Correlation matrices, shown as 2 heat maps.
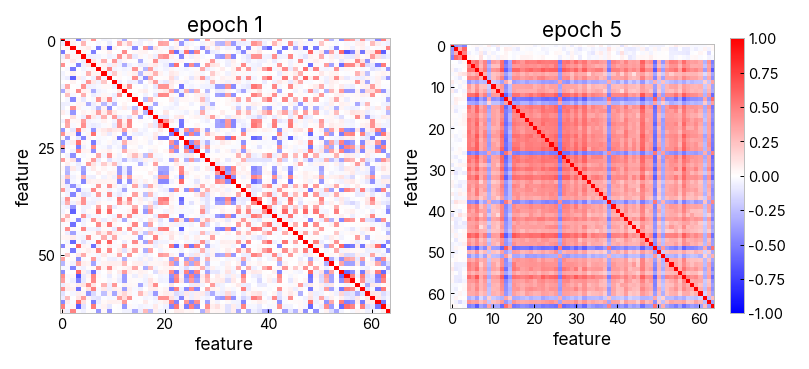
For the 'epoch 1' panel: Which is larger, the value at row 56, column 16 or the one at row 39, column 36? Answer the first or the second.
the second
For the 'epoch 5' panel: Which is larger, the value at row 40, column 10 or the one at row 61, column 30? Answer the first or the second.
the first
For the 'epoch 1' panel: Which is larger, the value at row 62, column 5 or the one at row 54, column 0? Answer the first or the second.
the first
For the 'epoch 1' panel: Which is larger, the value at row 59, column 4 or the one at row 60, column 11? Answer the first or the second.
the second
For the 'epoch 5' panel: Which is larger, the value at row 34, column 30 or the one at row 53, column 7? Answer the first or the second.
the first
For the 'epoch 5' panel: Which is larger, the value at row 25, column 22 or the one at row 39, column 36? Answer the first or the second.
the first
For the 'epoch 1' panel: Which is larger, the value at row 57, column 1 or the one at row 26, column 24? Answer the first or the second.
the second
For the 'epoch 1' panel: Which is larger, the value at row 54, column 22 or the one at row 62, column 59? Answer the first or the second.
the second
